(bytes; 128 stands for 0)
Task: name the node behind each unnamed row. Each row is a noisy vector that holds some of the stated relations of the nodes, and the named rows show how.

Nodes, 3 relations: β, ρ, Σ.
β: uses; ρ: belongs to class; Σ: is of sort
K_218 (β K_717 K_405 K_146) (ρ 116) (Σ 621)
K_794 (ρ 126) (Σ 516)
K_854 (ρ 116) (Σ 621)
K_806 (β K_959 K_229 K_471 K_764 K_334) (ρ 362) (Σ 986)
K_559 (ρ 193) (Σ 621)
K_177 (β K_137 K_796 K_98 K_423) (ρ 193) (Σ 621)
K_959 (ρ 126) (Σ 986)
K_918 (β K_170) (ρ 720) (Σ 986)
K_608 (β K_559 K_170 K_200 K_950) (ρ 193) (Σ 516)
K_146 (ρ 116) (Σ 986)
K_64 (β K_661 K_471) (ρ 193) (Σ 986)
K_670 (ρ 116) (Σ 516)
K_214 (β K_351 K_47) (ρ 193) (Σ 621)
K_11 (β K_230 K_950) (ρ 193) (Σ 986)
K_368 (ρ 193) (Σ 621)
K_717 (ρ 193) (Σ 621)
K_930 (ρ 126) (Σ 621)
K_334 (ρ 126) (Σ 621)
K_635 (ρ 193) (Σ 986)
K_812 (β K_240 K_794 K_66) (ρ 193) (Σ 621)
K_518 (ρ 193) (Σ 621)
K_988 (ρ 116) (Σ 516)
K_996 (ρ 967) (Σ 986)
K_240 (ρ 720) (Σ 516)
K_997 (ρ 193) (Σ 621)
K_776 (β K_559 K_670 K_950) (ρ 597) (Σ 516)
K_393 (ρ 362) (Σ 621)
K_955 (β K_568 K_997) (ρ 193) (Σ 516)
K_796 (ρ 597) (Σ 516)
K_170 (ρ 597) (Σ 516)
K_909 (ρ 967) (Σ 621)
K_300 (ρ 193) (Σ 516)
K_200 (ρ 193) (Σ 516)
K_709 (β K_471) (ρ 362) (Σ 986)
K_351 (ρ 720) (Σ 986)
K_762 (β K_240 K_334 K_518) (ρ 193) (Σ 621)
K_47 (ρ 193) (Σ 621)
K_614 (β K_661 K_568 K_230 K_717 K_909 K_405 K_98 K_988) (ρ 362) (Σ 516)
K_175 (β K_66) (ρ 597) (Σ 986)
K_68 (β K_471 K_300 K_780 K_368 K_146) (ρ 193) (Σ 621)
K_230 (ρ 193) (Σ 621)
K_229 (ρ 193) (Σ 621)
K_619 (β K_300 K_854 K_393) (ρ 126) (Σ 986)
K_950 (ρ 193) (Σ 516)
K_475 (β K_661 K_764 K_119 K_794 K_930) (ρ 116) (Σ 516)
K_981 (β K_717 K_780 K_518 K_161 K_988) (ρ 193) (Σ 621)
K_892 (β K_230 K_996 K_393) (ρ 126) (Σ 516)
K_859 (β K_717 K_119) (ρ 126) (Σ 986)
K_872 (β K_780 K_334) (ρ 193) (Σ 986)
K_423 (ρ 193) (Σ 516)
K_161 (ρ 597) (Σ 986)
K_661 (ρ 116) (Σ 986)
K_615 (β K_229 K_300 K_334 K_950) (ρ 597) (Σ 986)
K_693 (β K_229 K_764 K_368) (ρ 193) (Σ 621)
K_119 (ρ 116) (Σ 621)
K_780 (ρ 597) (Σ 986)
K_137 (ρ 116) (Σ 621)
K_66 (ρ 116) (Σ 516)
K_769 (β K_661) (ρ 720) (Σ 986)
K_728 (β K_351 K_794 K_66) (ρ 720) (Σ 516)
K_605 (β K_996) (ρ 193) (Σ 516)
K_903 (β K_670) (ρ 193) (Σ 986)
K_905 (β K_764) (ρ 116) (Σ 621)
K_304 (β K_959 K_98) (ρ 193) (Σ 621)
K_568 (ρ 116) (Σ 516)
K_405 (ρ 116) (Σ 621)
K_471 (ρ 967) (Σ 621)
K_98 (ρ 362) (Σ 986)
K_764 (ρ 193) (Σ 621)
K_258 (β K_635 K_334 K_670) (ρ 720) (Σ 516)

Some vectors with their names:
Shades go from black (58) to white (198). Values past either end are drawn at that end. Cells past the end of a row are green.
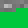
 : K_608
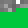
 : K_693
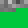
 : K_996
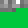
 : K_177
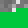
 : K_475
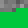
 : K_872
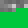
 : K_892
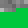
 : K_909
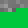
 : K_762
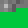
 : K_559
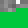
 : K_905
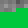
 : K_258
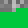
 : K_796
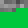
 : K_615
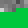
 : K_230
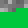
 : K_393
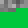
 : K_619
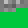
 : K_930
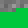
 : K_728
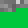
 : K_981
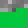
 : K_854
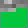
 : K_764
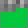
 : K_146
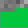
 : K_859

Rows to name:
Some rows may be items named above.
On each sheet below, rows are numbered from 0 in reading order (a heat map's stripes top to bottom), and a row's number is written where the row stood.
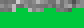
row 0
K_614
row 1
K_471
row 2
K_619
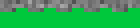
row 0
K_175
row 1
K_619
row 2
K_918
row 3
K_175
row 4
K_47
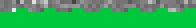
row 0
K_988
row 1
K_137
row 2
K_11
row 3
K_859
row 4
K_175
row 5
K_780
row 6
K_997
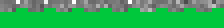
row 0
K_218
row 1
K_214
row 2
K_304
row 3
K_806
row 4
K_218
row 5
K_229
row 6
K_996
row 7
K_98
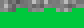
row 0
K_559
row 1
K_930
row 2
K_368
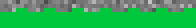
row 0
K_661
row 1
K_518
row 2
K_351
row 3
K_471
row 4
K_709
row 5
K_996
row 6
K_806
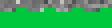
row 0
K_812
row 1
K_794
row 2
K_334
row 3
K_11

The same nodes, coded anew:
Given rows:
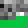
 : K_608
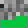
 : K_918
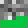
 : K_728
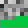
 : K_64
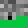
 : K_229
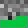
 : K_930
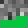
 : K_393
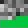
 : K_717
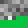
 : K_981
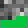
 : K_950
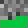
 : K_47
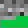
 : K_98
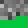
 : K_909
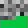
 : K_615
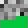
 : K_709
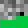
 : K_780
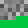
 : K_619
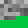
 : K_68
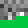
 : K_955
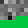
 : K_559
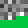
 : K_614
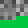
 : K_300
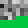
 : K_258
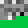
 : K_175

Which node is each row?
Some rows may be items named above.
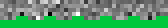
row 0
K_959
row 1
K_872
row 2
K_475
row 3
K_996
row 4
K_794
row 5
K_368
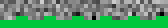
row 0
K_240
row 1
K_214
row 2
K_518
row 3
K_229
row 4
K_615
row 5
K_334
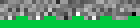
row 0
K_218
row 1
K_859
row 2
K_230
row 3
K_981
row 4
K_351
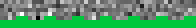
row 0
K_955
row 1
K_764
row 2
K_670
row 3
K_728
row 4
K_794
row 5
K_11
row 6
K_996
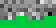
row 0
K_955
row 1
K_762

